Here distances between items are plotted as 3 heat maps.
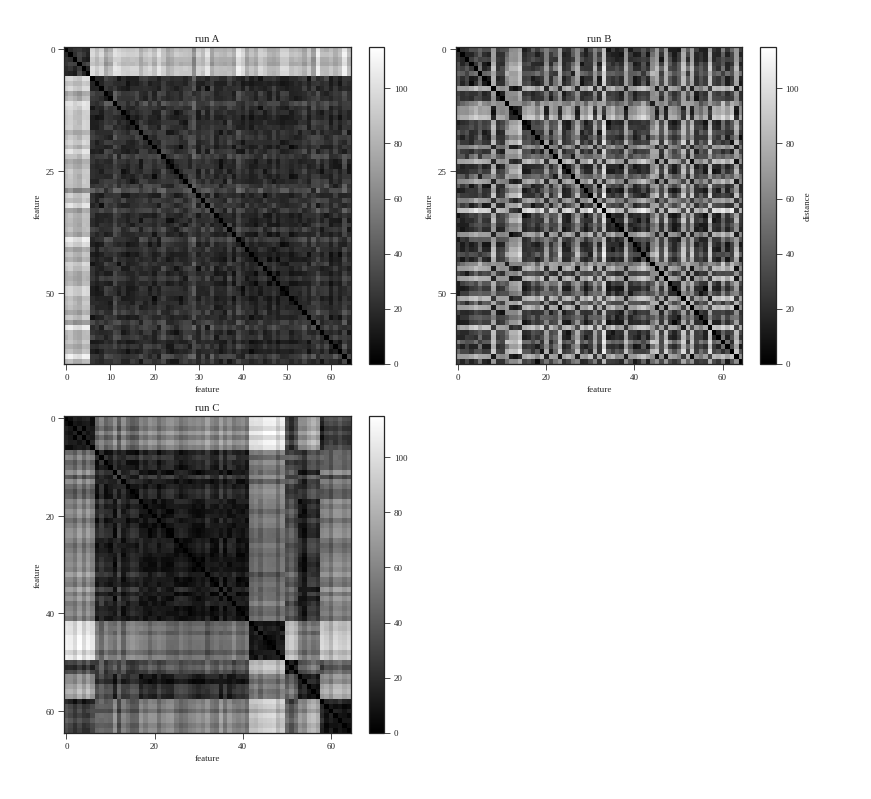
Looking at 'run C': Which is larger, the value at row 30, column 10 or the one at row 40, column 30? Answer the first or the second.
the first
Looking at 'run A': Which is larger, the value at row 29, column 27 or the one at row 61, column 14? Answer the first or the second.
the first
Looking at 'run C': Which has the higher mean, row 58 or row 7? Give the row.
58
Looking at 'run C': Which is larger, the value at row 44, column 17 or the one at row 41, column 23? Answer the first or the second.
the first
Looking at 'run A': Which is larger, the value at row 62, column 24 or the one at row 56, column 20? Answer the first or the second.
the second
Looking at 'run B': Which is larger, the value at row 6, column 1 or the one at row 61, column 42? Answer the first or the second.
the second
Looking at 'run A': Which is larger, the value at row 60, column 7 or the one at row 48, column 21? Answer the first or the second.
the second
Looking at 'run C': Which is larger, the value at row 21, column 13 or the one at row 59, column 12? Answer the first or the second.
the second
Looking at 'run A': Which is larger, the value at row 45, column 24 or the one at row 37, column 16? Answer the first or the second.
the second
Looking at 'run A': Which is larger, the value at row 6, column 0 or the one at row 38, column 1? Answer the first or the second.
the first
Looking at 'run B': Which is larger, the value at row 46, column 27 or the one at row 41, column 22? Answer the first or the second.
the first
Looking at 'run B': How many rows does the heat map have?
65
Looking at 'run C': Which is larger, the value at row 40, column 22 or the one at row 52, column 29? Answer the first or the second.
the second
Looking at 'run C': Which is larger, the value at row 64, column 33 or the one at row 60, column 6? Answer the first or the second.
the first
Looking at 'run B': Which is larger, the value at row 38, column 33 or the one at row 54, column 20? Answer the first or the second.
the second
